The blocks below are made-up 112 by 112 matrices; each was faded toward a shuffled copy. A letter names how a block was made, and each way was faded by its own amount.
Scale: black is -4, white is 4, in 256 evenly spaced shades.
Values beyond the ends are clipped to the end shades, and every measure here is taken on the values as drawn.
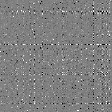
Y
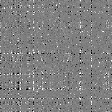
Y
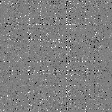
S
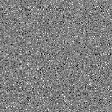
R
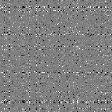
Y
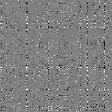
Y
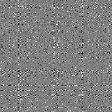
Y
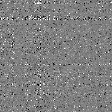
S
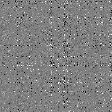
S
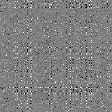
Y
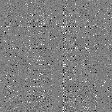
S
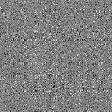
R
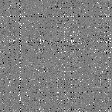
S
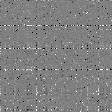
Y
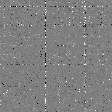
S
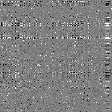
Y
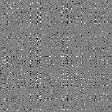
Y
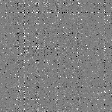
S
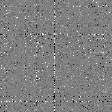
S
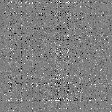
S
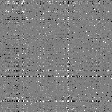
Y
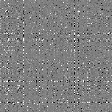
Y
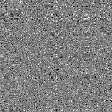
R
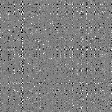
Y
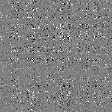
S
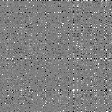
Y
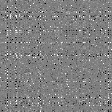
Y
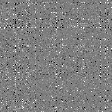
S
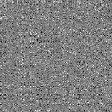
R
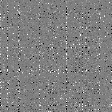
S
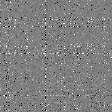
S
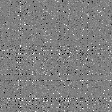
S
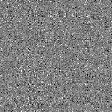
R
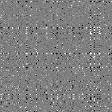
Y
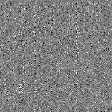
R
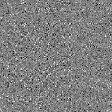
R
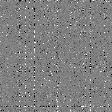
S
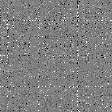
S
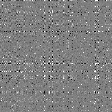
Y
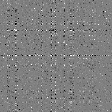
Y
